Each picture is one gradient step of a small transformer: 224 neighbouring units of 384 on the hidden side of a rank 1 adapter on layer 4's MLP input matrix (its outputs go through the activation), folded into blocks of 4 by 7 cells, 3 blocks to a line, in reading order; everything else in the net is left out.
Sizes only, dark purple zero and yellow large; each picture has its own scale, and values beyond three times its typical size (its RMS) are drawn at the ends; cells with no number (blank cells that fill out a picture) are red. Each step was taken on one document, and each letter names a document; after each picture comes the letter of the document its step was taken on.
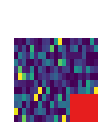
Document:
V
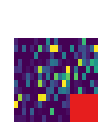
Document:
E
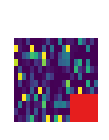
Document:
V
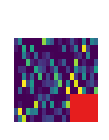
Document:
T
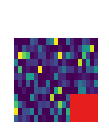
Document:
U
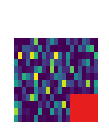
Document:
U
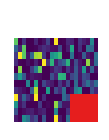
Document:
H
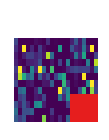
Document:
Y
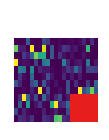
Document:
V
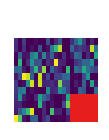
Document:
Y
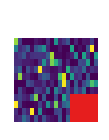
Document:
Y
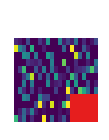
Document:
T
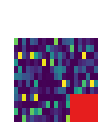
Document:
H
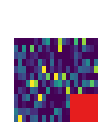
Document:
Y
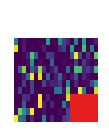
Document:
T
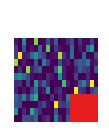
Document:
H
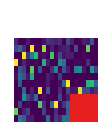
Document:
V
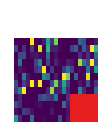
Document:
E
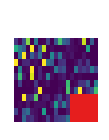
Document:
V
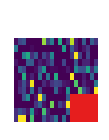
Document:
T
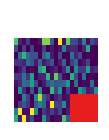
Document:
T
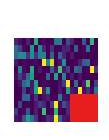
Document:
V
